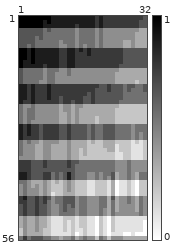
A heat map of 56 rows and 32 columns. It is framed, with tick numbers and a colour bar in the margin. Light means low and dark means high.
Stripes running across repeat 6 times from top to bottom. The top left is the ninth with the highest average. The bottom right is the ninth with the lowest average. The field climbs toward the top left. The top part is calmer, up to a seam about 70% of the way down.
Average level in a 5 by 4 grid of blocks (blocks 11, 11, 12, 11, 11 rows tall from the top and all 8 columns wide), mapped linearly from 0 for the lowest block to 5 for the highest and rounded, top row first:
5443
4432
3210
3210
2100
